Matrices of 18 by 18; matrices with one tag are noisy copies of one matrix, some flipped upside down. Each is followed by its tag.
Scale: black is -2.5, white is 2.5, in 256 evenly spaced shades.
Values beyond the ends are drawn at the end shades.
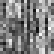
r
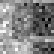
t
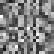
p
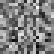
p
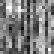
r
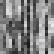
r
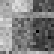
t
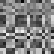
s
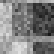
t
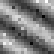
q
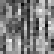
r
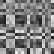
s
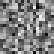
p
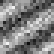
q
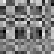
s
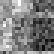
t
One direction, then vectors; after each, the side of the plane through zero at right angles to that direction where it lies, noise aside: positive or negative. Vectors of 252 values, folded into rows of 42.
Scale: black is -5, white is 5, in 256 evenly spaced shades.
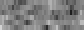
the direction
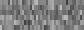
positive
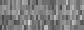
negative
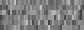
negative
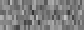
positive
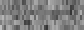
positive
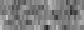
positive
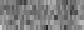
positive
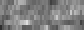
negative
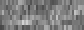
negative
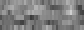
negative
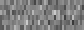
negative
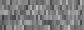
negative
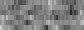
positive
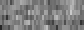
negative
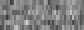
negative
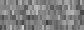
negative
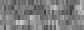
positive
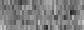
positive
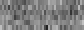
positive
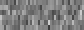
positive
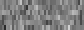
negative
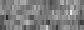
negative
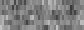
positive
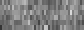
negative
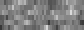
negative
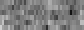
positive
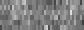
negative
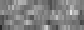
negative
